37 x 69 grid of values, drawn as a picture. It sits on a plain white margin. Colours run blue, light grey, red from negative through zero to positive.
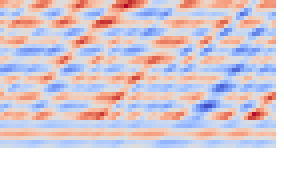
A horizontal seam about 80% of the way down splits the table, and the bottom part is calmer. There is no overall slope. Overall the values sit about 50% of the way up the scale. Horizontal stripes repeat 8 times down the table. The values follow a bell shape.
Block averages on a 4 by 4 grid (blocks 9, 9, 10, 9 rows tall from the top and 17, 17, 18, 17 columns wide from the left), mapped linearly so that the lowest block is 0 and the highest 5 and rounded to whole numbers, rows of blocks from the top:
4523 / 1230 / 2420 / 3323
